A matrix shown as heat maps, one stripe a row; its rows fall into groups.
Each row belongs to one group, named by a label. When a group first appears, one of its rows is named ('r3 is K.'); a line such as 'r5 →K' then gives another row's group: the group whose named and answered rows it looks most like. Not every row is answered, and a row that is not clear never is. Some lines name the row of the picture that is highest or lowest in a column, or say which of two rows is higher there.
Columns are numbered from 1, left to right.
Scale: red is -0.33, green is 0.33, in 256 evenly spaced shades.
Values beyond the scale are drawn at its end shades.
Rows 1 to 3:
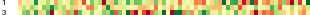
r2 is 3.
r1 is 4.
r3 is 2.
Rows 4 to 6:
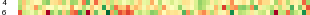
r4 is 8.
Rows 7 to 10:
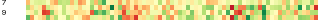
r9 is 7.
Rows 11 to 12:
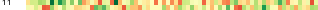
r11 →3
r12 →7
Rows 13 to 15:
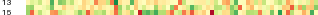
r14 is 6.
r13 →3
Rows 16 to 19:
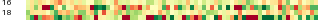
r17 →7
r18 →8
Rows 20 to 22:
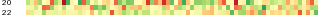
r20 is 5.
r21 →7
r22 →4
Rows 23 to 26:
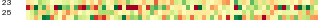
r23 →3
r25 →2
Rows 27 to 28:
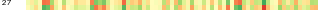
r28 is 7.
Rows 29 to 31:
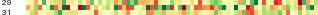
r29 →2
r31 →3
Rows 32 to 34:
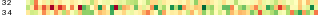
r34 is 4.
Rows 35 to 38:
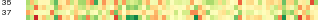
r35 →8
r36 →8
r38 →8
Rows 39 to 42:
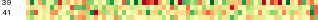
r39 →2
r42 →6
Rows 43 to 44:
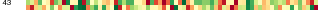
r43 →5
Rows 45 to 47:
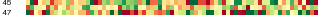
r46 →4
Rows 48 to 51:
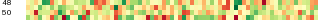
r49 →3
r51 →5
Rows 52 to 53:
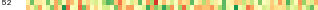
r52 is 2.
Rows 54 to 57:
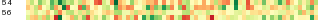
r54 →3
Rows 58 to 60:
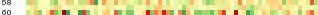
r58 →8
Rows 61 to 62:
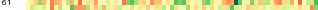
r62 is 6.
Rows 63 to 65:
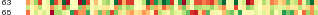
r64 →5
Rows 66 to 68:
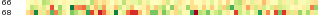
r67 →6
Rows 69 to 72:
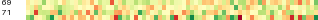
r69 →4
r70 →3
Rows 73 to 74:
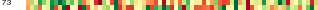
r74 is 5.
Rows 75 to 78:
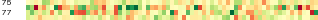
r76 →8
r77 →6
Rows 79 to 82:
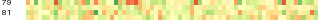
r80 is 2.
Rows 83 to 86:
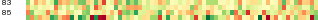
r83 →8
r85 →4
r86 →8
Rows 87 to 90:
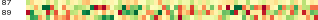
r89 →4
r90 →2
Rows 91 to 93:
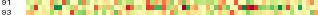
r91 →5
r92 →3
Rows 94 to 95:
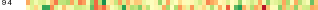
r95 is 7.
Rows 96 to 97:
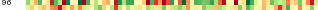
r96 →5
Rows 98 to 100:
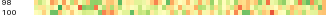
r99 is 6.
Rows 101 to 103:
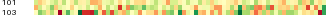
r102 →4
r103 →6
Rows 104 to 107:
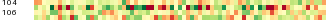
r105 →2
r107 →5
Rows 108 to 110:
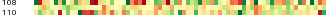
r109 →3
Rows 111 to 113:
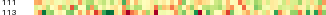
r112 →5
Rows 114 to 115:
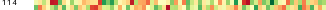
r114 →7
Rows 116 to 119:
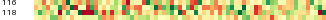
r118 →6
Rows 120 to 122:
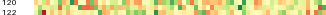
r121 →6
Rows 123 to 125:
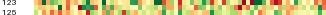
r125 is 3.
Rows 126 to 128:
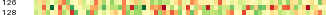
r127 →2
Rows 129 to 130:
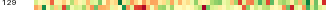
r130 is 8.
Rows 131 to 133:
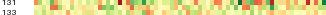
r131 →4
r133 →2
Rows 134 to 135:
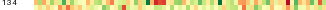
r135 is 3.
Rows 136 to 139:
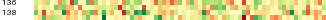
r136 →5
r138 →8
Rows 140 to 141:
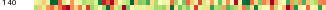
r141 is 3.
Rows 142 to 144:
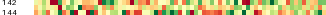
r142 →7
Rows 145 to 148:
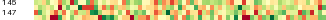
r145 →5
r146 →6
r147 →4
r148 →7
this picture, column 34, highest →147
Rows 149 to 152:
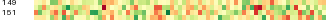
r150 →3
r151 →4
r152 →2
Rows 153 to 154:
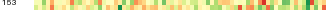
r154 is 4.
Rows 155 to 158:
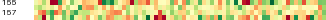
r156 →6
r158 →2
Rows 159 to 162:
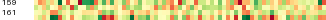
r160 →5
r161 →7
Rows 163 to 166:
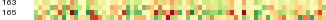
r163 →5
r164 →2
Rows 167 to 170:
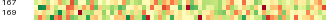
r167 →5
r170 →2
